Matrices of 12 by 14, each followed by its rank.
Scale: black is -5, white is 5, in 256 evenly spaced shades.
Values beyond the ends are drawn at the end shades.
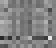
two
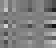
one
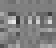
two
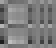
one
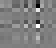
one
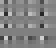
one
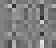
two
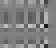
one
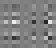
one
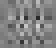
two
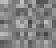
two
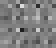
two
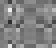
two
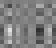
one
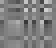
one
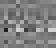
two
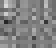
two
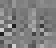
two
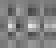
one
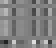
one
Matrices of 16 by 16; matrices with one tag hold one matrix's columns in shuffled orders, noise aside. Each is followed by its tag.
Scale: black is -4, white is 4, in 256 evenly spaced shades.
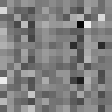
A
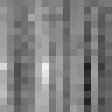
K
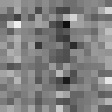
A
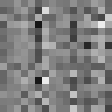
A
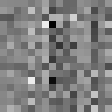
A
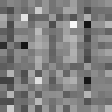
A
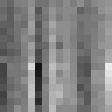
K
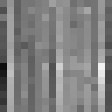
K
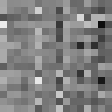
A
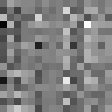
A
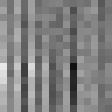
K
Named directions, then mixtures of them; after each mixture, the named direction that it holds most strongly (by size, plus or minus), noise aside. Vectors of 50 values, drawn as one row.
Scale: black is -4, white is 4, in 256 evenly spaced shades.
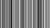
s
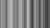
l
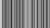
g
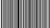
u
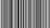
u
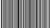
u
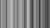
l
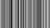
s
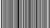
u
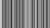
g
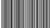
g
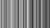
l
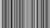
g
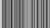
g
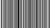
u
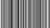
u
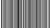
u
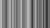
l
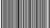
u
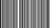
u
